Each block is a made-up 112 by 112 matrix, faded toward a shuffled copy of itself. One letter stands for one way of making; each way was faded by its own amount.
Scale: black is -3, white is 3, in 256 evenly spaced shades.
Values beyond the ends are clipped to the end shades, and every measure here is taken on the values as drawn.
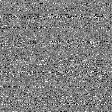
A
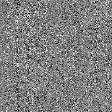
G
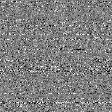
A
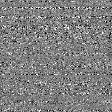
A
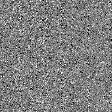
G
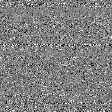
A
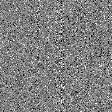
G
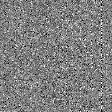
G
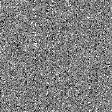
G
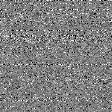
A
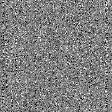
G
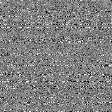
A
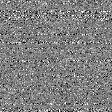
A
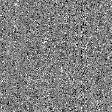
G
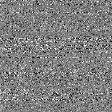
A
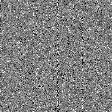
G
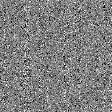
G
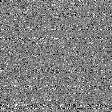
A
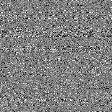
A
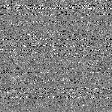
A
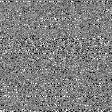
A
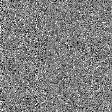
G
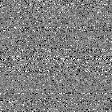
A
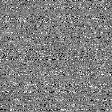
A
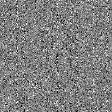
G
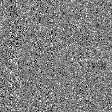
G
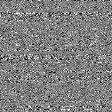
A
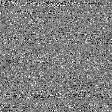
A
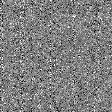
G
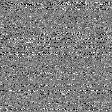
A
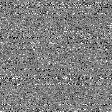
A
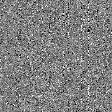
G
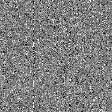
G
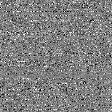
A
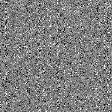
G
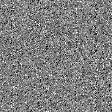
G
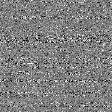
A
